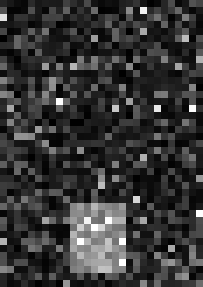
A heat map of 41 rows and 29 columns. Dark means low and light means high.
Odd patch: higher, in the bottom middle. Histogram: skewed, a long tail of high values. Ninth with the highest average: bottom middle. Odd rows or columns: none. Average level on the scale: 20%.
